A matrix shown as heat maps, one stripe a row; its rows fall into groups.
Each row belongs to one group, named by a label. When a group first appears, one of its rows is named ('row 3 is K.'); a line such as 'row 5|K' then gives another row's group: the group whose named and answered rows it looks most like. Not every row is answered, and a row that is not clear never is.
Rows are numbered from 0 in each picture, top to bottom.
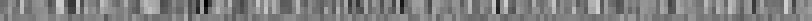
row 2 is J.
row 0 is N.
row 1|N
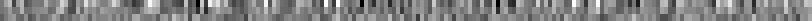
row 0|N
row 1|N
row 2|J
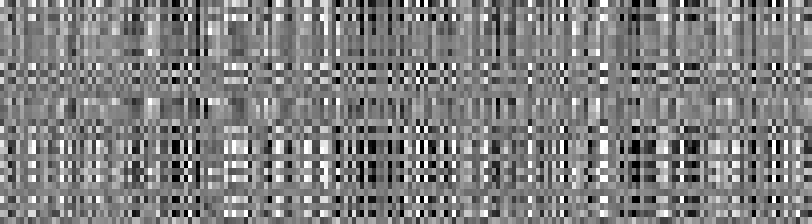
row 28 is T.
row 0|T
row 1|N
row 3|N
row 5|N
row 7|N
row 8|N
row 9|T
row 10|J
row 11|T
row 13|J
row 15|N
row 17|J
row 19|J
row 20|T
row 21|T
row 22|J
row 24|N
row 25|T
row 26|N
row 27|J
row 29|N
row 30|T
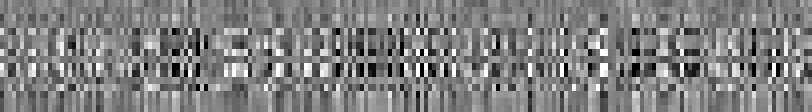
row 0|J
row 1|J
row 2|J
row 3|J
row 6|N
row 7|T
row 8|J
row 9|T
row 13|J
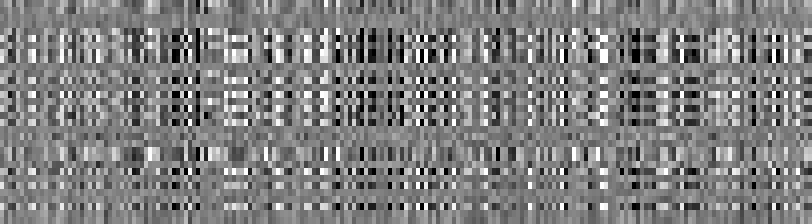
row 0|N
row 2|J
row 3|J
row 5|T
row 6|N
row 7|T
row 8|T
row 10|N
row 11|T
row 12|J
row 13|T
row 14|N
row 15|T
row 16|N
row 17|T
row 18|J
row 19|J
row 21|N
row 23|J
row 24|T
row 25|J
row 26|T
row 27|N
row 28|J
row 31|J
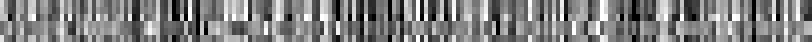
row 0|T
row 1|T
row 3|N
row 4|N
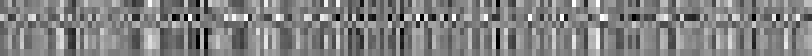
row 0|N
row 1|N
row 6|N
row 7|N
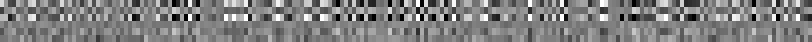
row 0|T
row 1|J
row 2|T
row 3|J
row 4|J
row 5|J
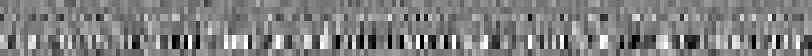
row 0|N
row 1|J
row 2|J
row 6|T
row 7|J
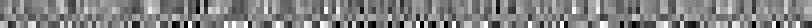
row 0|N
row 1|N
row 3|T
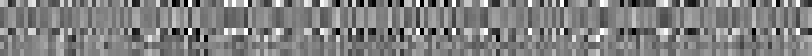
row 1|J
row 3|J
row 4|T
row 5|N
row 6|J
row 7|N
